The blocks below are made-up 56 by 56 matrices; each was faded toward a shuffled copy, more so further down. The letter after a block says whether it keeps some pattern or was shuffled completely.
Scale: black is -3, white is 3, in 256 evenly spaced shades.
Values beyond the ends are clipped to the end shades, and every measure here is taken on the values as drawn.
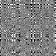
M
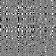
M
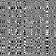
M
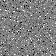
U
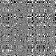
M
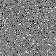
U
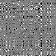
M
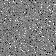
U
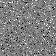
U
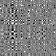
M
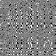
M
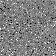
U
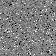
U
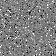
U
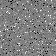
U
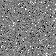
U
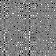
M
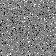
U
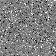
U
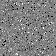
U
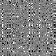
M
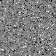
U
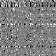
M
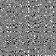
M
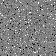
U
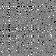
M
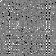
M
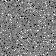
U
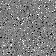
U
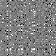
M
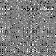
M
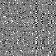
M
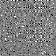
M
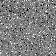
U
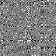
M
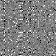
M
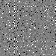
M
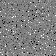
U
